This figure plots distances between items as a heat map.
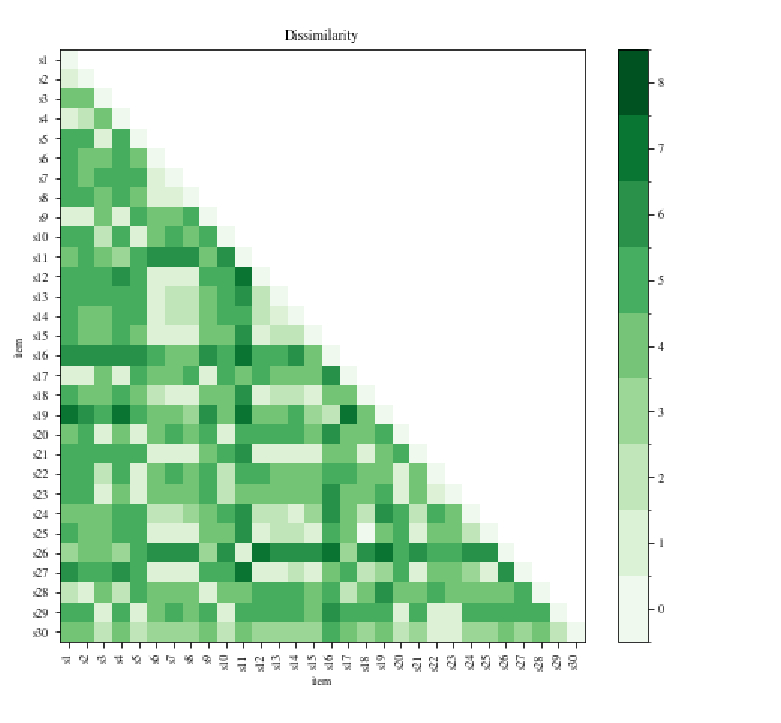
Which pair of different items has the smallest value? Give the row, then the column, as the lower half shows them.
s25, s18
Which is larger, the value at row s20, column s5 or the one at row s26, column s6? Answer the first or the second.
the second
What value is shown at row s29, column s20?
1
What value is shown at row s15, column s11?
6
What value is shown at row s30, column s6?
3
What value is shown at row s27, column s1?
6
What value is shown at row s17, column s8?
5
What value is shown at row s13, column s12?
2
